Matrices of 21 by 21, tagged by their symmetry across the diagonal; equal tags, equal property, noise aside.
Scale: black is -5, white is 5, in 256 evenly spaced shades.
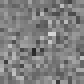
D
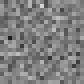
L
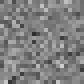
L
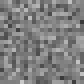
D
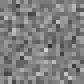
D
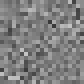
D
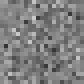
L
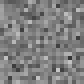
D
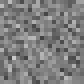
L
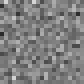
D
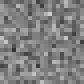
D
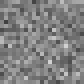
L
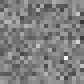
L
